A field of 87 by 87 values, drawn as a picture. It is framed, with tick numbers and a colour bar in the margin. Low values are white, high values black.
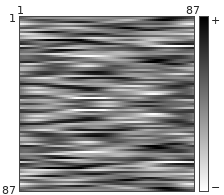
The grain runs across in streaks. The top and bottom halves mirror each other. The values follow a bell shape. There is no overall slope.
